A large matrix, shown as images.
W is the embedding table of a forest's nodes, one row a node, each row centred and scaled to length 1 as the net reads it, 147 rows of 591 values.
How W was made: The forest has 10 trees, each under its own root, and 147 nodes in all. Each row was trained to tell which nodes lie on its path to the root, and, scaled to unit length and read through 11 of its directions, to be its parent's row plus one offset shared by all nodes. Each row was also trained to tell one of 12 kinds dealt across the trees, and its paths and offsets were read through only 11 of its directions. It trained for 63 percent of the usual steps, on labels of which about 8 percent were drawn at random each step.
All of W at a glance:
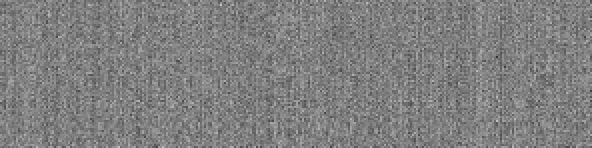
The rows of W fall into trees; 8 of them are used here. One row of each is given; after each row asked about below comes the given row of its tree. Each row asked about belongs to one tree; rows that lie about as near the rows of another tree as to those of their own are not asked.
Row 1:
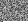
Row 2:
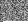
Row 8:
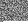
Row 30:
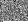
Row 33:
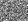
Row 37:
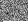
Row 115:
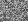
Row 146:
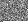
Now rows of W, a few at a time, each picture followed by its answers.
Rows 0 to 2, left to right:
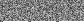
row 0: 8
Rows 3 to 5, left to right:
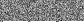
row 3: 37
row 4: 146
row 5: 146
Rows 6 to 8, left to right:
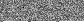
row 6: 8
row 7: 146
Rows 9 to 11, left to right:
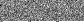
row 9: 30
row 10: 33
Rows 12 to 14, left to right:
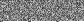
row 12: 146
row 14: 8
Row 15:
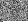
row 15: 2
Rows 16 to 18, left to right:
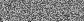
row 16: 37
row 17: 37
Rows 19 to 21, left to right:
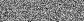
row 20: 37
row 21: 146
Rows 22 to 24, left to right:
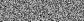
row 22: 146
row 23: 30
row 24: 8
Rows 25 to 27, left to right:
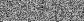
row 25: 1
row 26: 30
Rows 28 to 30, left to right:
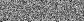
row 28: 115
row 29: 30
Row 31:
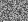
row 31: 1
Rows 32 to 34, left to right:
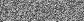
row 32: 2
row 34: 2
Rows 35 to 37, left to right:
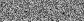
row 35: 8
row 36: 2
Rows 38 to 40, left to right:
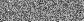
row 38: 146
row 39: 8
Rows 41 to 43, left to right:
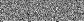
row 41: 8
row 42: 37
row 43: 1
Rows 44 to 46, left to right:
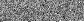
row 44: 115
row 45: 146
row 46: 1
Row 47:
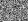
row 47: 146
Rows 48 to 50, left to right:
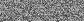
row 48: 115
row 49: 8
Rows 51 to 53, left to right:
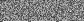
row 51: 146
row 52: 37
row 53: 2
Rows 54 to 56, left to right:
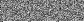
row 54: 2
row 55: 33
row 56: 33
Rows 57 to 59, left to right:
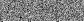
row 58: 33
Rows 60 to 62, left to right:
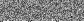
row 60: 33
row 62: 33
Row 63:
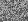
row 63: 115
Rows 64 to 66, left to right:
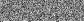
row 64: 1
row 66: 37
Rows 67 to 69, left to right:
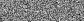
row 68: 37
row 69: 2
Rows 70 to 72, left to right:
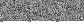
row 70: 33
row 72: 146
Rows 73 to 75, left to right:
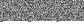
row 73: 146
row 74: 8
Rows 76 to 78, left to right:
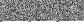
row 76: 115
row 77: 1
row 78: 1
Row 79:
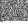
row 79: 37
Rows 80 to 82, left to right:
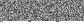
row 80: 33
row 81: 1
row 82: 37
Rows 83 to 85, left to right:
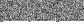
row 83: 1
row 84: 1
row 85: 146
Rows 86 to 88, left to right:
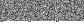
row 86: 30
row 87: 1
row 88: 33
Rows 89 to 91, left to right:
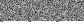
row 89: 8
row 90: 37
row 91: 2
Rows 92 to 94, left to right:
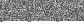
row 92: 37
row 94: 30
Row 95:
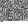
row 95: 1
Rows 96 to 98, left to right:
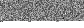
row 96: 33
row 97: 33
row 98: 30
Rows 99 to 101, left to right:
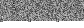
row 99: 2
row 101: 33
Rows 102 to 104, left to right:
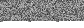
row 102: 146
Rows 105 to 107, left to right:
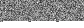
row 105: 33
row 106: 2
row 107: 146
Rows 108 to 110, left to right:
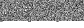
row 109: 33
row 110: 8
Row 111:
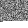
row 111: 33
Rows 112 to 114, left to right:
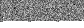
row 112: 2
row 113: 30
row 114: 8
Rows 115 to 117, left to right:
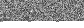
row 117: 146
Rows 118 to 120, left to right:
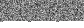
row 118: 8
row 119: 1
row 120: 1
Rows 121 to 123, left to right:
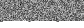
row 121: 33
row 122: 37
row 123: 115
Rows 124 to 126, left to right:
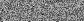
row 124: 37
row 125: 146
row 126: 146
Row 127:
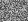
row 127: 37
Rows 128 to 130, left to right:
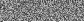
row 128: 33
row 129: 8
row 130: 8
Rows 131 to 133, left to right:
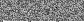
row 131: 1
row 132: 1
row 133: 37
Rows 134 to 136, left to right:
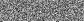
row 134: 1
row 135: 33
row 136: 1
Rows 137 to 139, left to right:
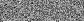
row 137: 30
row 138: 33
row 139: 30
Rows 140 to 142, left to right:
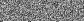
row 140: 146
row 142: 30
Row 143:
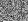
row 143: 1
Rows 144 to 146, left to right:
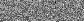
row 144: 115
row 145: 30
